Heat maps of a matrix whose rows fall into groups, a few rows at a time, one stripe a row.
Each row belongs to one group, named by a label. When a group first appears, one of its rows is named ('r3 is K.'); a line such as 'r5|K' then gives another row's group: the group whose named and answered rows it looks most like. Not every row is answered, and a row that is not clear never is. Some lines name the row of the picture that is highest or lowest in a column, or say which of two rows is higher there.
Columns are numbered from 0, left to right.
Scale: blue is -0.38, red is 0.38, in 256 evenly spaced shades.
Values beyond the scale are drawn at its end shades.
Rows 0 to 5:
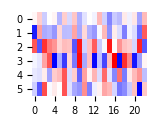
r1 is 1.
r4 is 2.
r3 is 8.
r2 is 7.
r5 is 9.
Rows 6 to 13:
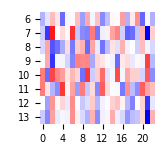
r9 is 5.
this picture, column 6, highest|7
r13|9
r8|1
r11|2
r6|8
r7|9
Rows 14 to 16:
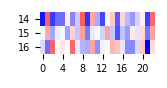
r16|9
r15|1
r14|1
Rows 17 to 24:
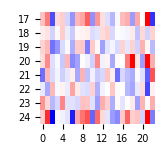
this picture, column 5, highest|20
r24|5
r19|1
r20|5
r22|9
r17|5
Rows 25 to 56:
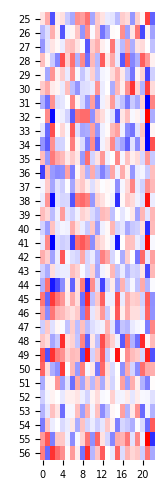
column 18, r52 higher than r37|No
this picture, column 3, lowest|44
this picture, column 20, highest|48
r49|7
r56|7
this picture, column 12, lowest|44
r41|5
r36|1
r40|9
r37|5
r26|8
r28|2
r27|2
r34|9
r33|9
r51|8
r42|2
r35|7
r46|7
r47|1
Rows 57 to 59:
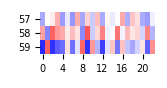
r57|8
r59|1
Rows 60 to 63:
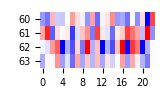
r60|9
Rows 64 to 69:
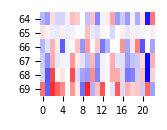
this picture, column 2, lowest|65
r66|8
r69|7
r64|9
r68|9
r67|9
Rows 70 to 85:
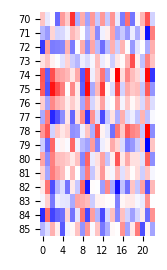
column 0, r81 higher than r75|No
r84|1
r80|7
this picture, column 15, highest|74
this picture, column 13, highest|82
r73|5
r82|1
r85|8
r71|9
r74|7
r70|2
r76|7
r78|5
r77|1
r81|7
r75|7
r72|1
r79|9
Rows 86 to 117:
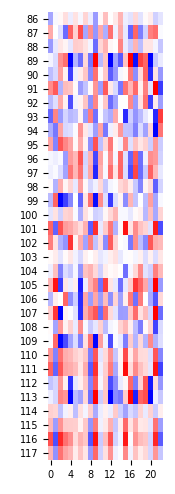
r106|8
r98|9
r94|9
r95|7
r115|7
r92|8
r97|2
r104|5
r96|2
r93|1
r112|8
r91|5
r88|2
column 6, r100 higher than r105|Yes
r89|8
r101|7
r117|7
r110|7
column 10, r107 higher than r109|No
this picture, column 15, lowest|93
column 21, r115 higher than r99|Yes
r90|8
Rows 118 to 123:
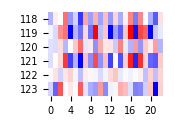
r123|9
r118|8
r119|8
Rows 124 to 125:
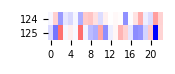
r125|9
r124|5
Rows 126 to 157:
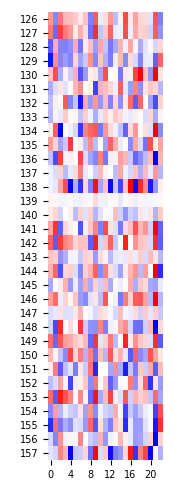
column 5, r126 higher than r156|Yes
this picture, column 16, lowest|150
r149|7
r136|9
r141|5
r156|9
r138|8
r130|5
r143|1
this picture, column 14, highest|131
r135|2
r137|2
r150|2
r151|1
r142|7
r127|7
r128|1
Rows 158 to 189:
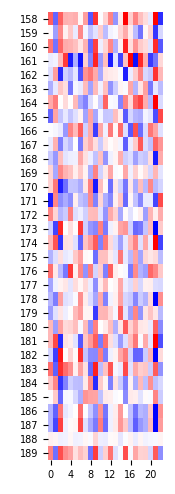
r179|2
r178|9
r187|9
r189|7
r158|7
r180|7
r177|2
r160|7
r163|8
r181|5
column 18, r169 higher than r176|Yes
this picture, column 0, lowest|171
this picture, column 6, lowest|161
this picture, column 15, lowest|162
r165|1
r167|5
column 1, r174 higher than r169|Yes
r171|1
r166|2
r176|2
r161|8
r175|2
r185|5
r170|1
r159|9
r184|1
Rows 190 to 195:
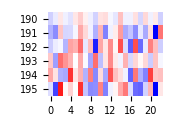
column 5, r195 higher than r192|No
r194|2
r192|2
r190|2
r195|9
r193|7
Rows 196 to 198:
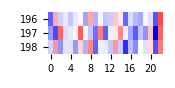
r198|1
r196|1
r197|9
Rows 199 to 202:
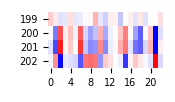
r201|9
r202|5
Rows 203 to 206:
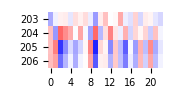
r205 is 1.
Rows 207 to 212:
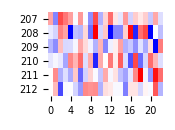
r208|8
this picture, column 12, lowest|208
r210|2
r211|5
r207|7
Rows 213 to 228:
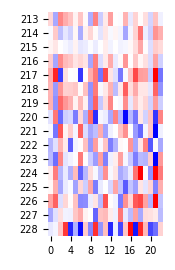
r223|9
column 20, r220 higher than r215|Yes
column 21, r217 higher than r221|Yes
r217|5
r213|7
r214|5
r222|8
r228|8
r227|2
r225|1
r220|1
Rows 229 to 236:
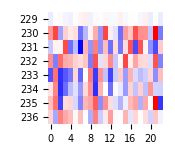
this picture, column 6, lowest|231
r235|5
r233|1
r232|7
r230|5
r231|8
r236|7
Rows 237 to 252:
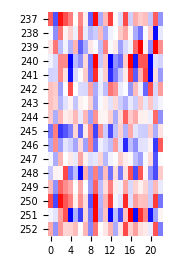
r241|8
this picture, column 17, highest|239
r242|2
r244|7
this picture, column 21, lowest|238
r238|9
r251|8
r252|7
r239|5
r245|1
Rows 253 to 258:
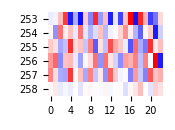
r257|2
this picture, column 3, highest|253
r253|8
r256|5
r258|5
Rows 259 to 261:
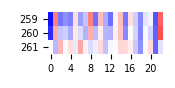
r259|1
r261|9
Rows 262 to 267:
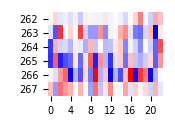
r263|9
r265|1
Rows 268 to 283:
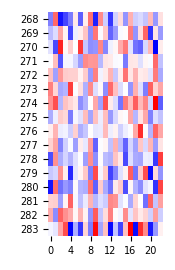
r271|5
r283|8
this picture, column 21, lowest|270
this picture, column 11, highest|274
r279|8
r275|8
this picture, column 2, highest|270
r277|1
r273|2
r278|1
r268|1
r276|5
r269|8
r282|7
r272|7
